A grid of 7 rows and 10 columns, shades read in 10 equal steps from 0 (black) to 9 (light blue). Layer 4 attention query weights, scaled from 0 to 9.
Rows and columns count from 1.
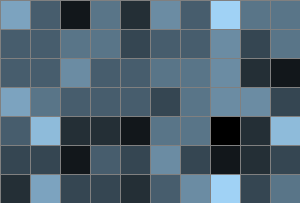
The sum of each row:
48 43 41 47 37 29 44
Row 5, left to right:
4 8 2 2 1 5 5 0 2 8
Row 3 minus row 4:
-3 -1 2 0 0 2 0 0 -4 -2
